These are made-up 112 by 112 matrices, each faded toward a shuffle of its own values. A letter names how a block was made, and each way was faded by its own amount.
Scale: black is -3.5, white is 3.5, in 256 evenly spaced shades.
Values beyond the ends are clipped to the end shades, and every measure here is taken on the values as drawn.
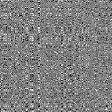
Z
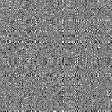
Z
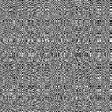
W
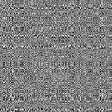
W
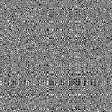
Z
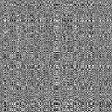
W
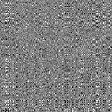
Z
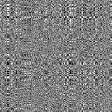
W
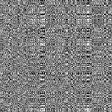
W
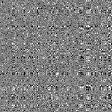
Z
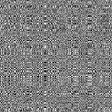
W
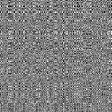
W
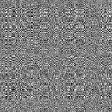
W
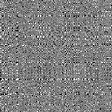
Z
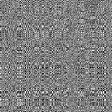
W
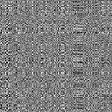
W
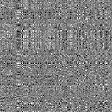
Z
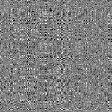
Z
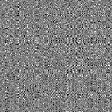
Z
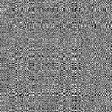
W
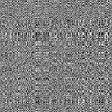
W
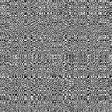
W
